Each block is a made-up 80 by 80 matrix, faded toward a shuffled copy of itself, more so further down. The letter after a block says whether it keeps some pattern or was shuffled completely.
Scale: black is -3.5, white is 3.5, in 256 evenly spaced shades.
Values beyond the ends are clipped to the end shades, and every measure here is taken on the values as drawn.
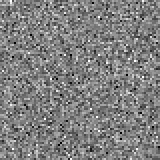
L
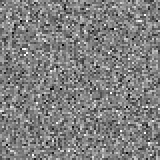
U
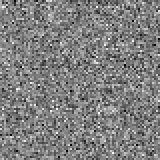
U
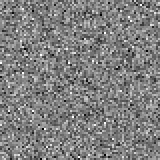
L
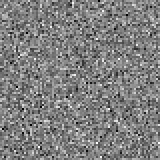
U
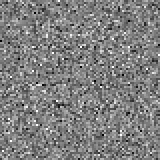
U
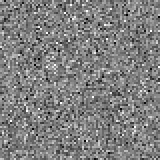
L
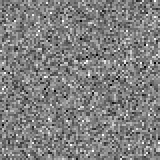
U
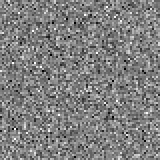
U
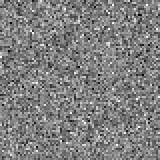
L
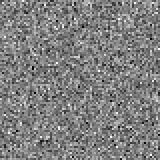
U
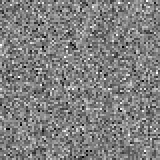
U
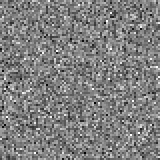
L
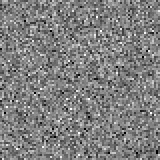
L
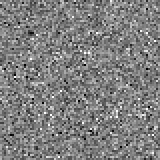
U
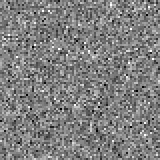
L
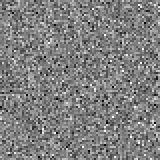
L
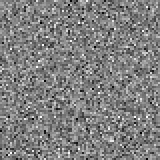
U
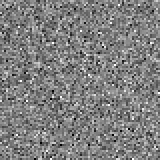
L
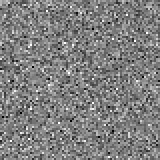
U
